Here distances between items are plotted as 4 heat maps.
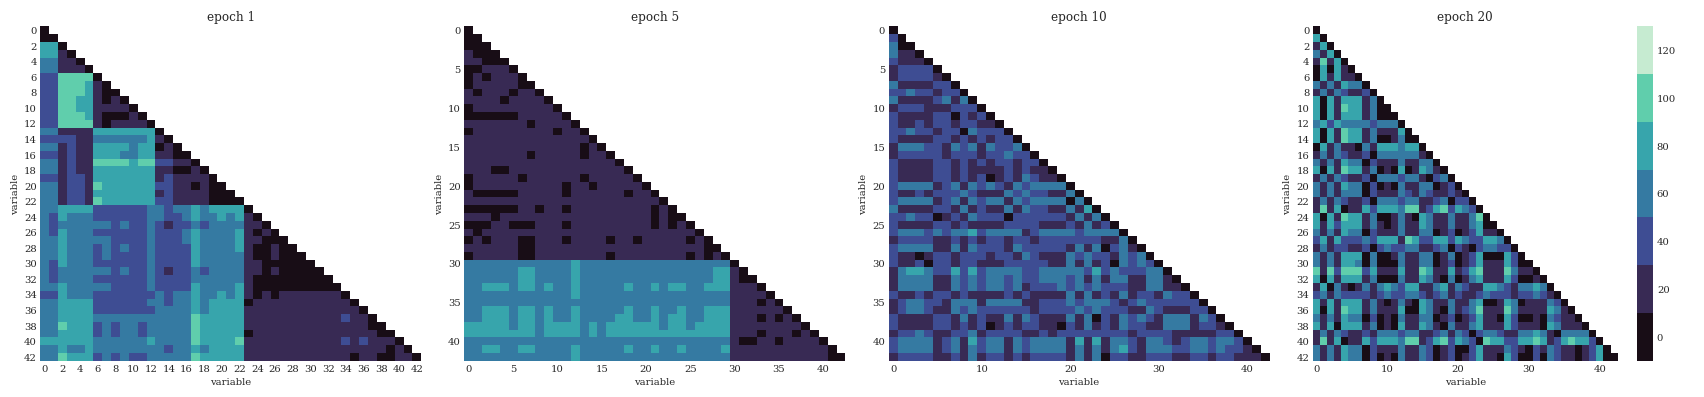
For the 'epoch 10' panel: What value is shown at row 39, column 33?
20
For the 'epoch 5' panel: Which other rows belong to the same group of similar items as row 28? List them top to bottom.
0, 1, 2, 3, 4, 5, 6, 7, 8, 9, 10, 11, 12, 13, 14, 15, 16, 17, 18, 19, 20, 21, 22, 23, 24, 25, 26, 27, 29
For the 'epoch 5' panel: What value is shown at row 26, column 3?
20
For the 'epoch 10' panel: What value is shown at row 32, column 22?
20
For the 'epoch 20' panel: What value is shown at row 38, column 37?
20
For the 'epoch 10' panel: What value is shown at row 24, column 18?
40
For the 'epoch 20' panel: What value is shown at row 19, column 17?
40
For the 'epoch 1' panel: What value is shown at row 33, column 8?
40
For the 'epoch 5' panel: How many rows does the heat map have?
43
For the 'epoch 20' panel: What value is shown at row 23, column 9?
80
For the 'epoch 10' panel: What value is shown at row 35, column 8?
60
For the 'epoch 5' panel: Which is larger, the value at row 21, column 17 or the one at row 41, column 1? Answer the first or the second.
the second
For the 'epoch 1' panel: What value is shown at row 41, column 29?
20
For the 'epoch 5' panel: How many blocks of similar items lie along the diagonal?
2
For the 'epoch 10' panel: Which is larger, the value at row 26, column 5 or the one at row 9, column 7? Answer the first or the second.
the first
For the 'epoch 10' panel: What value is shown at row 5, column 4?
40
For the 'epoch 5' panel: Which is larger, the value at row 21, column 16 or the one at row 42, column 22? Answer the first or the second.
the second
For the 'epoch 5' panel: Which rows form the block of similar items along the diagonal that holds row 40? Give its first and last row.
30 to 42
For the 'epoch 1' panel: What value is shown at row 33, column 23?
20
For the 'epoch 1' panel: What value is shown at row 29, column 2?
80
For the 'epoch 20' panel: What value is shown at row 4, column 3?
80
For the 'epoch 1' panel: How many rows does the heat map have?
43
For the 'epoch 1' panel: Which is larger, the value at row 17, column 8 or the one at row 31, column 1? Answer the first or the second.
the first
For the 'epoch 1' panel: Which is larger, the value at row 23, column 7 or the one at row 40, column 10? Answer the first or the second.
the second
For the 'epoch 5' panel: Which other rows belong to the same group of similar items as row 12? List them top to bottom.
0, 1, 2, 3, 4, 5, 6, 7, 8, 9, 10, 11, 13, 14, 15, 16, 17, 18, 19, 20, 21, 22, 23, 24, 25, 26, 27, 28, 29
